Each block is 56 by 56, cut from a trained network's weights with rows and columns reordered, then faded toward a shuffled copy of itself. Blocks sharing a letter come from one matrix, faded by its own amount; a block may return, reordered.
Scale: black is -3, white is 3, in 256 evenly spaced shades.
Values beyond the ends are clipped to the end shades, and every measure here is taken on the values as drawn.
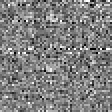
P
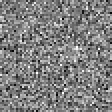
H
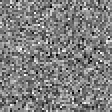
H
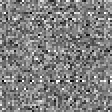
P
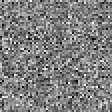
P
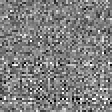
P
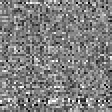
P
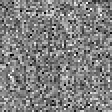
H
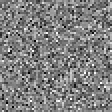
H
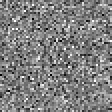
H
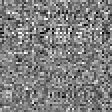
P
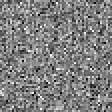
H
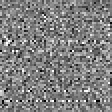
P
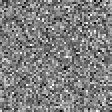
H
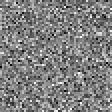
H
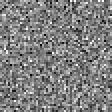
H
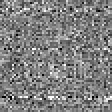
P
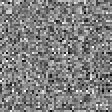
P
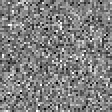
H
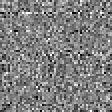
P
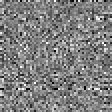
P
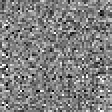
P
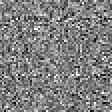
P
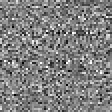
P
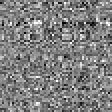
P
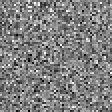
H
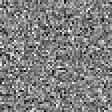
H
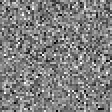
H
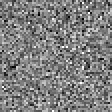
H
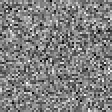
H
